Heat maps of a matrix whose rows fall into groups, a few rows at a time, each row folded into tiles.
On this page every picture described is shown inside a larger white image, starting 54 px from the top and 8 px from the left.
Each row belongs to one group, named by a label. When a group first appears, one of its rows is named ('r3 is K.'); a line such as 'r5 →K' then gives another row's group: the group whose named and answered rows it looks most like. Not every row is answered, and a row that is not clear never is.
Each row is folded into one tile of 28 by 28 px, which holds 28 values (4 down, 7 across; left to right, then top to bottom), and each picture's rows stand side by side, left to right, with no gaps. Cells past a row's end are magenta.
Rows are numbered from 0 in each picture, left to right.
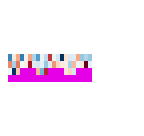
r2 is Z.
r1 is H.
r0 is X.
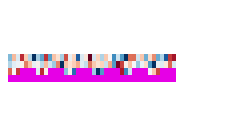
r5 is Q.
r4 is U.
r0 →H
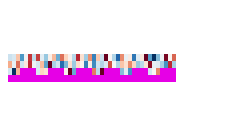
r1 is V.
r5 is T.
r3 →H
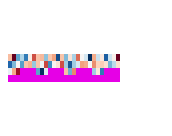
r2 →H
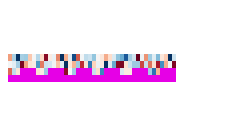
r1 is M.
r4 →T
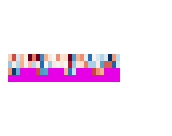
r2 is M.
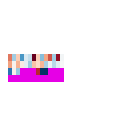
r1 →U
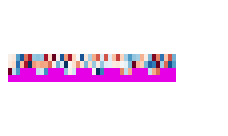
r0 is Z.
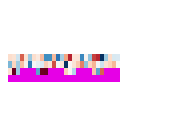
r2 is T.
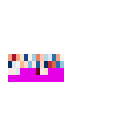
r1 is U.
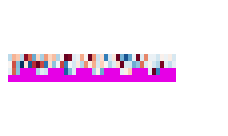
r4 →T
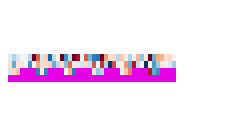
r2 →M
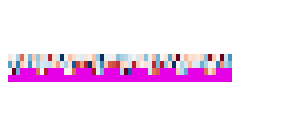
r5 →V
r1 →H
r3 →Z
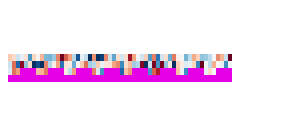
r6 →Z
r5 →V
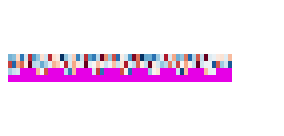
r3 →M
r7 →V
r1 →H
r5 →T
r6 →X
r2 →X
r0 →X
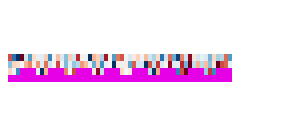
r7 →X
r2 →H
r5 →X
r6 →V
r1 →X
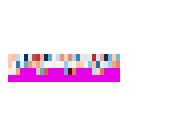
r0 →Q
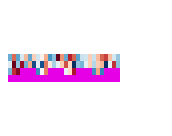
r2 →Q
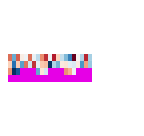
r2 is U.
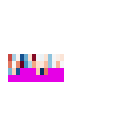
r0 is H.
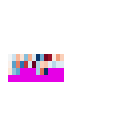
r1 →M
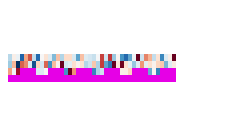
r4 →T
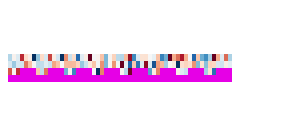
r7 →M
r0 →H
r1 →H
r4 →Q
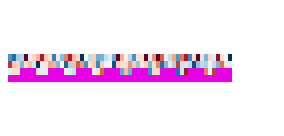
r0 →T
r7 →H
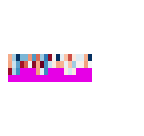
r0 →Z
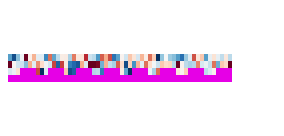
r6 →T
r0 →T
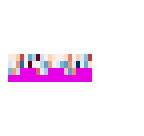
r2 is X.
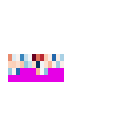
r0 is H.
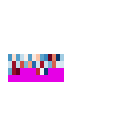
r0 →V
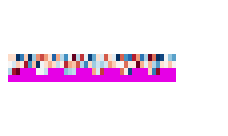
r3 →H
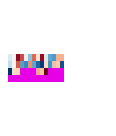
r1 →Q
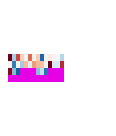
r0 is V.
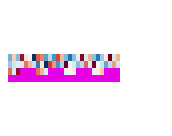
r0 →H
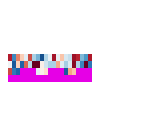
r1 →T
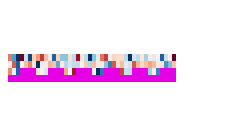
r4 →Z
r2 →H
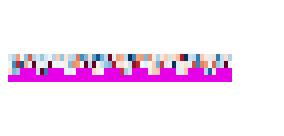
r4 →Z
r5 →V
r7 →X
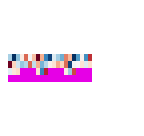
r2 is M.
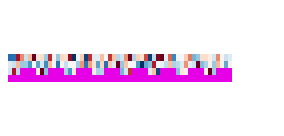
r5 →M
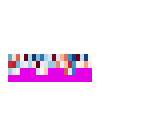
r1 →T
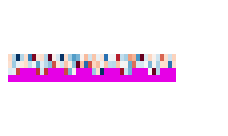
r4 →U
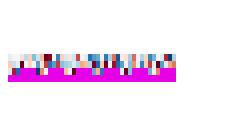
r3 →X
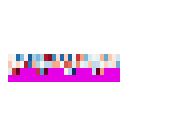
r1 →H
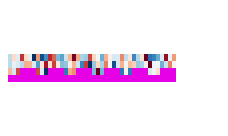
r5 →T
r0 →H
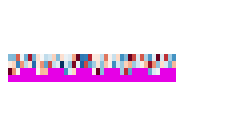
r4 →M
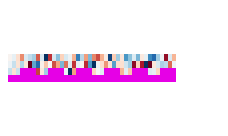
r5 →T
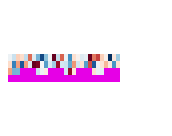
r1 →T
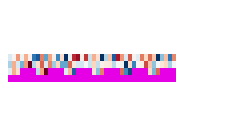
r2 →M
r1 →V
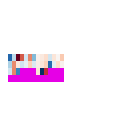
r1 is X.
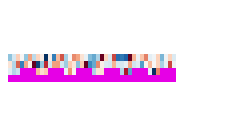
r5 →X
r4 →M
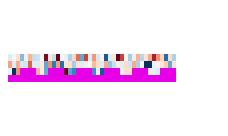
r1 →U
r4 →V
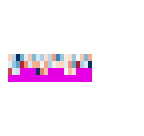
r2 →V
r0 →Z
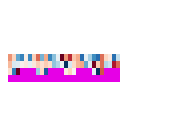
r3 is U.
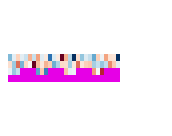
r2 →Z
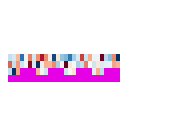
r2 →T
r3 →M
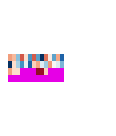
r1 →U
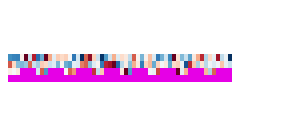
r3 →Z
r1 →M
